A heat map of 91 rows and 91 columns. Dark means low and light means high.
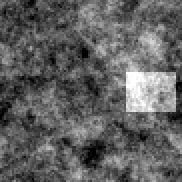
Odd patch: higher, in the middle right. Ninth with the highest average: middle right. Grain: blotchy.
